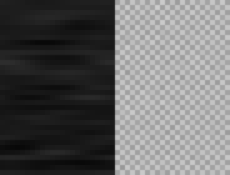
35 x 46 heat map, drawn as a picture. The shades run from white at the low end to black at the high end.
It is made of 1 by 2 panels. Panel 1,1: very high, streaked across, faint in contrast. Panel 1,2: low, checkered.
